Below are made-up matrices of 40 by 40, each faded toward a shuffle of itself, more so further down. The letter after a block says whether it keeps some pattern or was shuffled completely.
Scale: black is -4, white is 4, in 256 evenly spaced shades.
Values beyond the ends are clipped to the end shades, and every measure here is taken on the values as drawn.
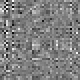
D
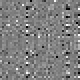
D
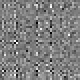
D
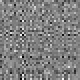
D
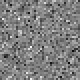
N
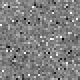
N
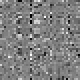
D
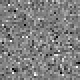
N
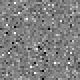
N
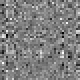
D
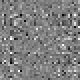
D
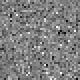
N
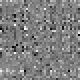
D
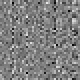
D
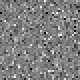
N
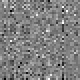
D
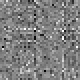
D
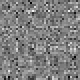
D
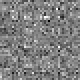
D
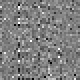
D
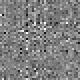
D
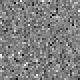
N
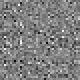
D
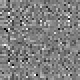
D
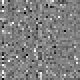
D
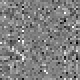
D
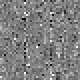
D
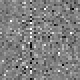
D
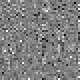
D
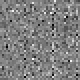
D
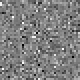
D
